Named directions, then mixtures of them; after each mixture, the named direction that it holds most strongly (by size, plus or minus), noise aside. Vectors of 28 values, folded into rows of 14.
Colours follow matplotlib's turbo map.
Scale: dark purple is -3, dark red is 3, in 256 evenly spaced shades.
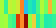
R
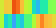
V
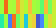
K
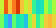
V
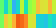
V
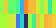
R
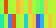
K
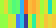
R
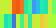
V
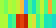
R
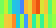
R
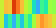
V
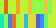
K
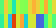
K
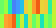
V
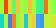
K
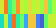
K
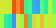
V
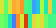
R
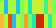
K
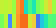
R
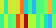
R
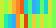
R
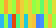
K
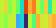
R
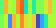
K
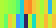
R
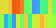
V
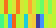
K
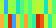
K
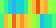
V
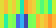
R
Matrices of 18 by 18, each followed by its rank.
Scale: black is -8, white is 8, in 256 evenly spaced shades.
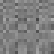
two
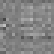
three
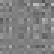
three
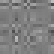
two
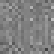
three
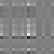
one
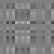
one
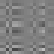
one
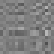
two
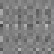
two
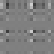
one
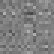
three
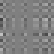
one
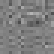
three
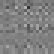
three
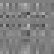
two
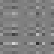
one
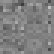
three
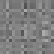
two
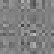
two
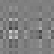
one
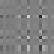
one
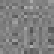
three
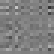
two
